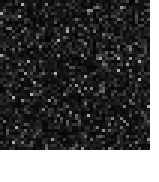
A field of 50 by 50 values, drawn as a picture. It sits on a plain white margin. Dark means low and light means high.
Slope: none. Stripes: none. Grain: fine. Average level on the scale: 10%. Histogram: skewed, a long tail of high values. Seam: none. Odd rows or columns: none.
